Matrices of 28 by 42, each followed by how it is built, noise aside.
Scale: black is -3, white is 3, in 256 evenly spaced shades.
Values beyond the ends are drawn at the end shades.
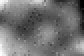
smooth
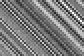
Toeplitz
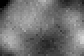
smooth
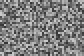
noise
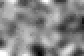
smooth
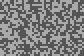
noise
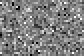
noise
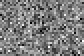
noise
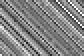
Toeplitz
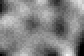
smooth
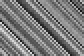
Toeplitz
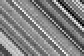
Toeplitz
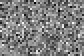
noise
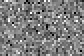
noise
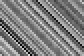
Toeplitz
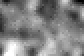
smooth
